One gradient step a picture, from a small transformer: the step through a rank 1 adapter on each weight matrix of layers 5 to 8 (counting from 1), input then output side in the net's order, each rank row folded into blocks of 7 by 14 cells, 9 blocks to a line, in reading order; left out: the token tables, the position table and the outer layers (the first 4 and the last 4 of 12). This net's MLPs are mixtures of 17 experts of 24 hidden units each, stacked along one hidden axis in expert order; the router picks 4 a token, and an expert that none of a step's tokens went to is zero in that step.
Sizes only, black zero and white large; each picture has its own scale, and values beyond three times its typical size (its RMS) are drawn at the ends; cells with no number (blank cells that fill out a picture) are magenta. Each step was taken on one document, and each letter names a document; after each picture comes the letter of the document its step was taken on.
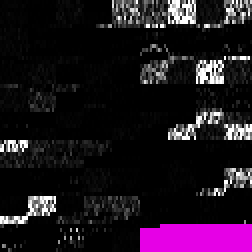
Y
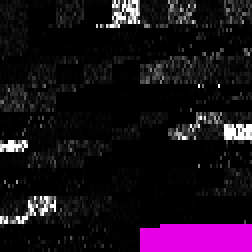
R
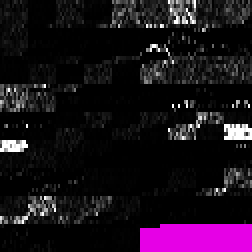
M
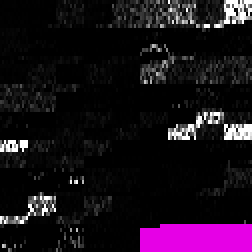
Y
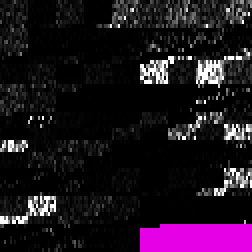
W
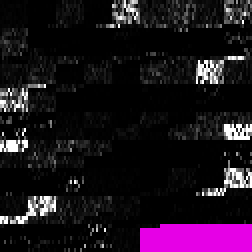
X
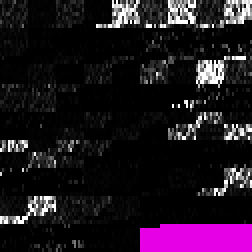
W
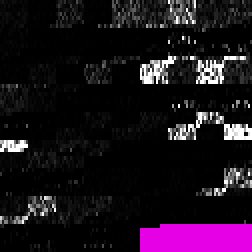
M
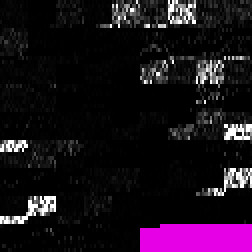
Y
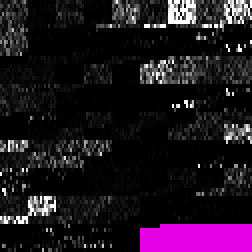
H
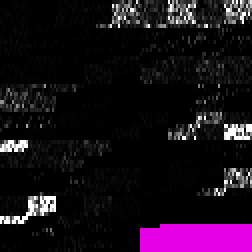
Y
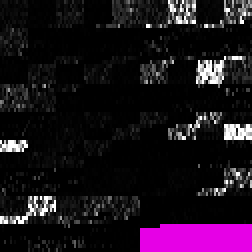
W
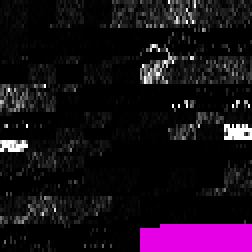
M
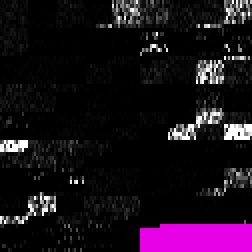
Y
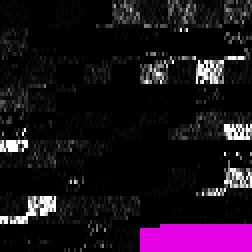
X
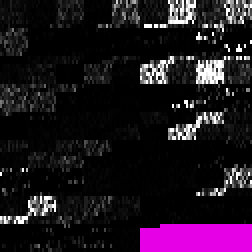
H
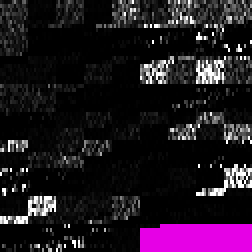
H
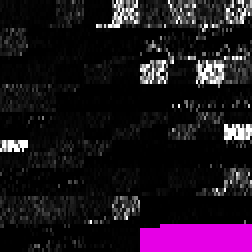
W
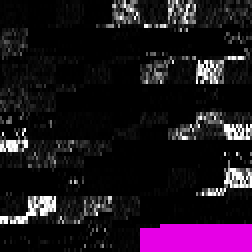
X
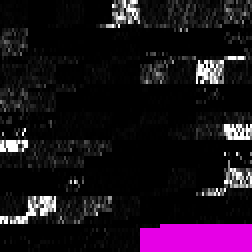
X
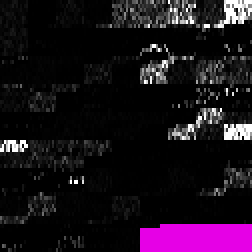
Y
